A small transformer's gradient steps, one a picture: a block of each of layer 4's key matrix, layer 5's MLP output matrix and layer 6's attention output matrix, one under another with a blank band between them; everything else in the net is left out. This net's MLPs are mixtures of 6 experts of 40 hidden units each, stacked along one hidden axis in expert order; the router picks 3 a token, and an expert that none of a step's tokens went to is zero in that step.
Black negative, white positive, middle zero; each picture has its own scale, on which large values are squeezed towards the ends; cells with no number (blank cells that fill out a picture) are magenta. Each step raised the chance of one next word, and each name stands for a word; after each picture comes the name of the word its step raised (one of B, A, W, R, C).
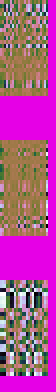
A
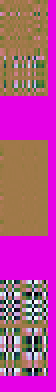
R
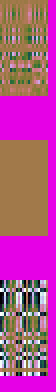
A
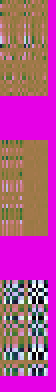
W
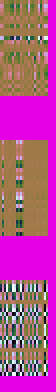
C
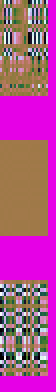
W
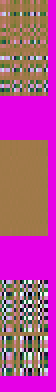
R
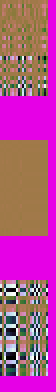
W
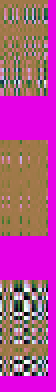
C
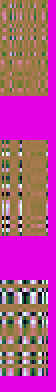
A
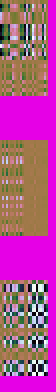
C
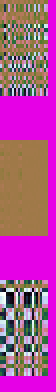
A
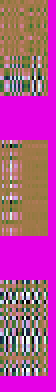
R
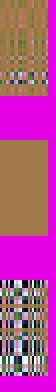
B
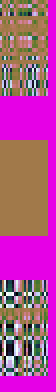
B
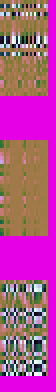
C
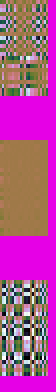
W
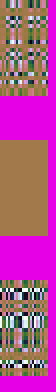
C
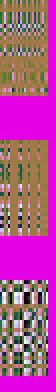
A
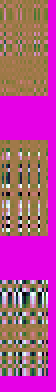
A
